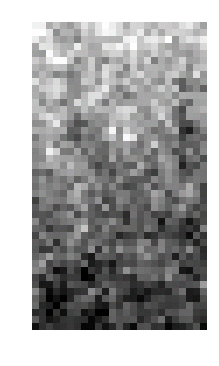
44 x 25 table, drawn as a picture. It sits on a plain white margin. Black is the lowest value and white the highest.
On average the colour sits 50% of the way up the scale. There are no regular stripes. Values rise toward the top.
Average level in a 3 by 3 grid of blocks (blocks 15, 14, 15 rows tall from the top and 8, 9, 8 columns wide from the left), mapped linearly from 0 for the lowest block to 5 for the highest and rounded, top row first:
554 | 322 | 000
